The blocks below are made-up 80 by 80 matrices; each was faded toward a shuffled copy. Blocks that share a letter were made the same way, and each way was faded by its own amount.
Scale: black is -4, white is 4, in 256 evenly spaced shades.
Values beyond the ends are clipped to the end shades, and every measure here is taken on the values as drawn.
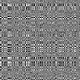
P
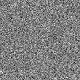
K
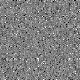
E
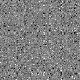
E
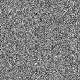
K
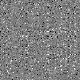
E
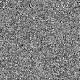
K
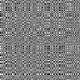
P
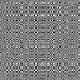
P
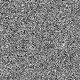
K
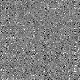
E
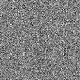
K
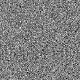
K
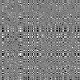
P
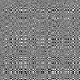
P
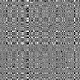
P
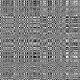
P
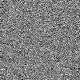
K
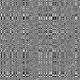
P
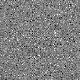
E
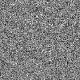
K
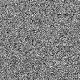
K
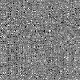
E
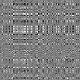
P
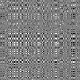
P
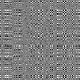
P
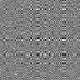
P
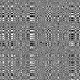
P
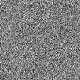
K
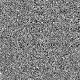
K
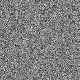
K
